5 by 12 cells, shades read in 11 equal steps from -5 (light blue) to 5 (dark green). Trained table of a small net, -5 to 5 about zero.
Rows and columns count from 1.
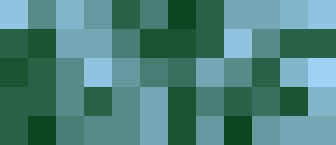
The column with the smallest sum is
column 12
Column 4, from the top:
-1 -2 -4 3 0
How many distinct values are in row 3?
10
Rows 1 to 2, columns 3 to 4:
-3 -1 / -2 -2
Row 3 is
4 3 0 -4 -1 1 2 -2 0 3 -3 -5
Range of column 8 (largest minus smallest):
5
